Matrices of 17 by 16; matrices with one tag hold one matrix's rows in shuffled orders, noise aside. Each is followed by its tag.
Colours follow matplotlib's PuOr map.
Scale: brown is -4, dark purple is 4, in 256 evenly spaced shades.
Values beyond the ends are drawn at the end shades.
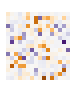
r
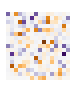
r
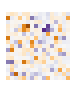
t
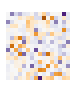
r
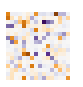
t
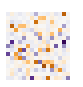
r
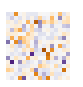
r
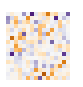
r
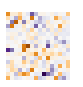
t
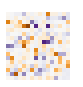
t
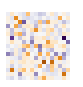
r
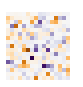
t
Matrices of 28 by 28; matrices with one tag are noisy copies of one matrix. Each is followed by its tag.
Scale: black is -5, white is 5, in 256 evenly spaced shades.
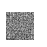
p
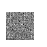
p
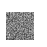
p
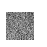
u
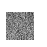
u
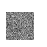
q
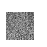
u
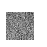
u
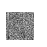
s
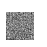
p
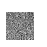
u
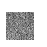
u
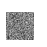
s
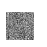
s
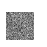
q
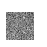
u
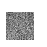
u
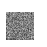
p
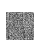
s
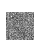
s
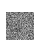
q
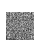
p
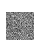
q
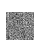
s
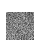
u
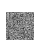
s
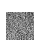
u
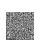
p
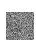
q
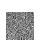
u
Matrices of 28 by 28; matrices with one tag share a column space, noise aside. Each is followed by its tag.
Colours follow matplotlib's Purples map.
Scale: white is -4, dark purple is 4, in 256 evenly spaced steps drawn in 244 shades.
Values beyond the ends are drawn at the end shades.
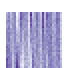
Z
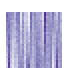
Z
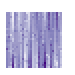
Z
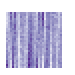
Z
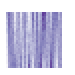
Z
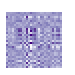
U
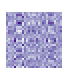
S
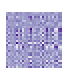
U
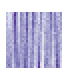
Z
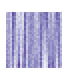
Z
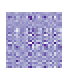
U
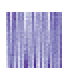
Z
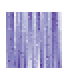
Z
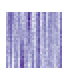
Z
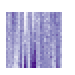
Z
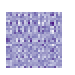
S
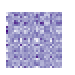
S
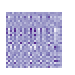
U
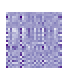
U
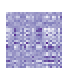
U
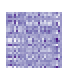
S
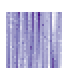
Z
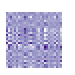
U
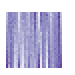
Z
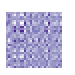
S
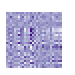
U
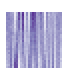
Z
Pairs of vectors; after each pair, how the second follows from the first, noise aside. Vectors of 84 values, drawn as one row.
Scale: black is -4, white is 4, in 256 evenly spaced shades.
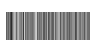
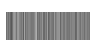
shrunk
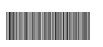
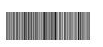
shuffled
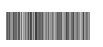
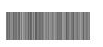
shrunk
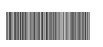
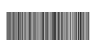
shuffled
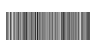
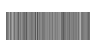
shrunk
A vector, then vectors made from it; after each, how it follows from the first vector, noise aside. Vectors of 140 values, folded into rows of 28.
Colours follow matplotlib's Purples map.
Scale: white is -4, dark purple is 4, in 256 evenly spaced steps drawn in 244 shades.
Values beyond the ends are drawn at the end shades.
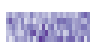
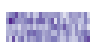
wrapped around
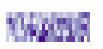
scaled up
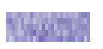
shrunk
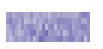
shrunk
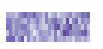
wrapped around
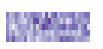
wrapped around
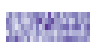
wrapped around
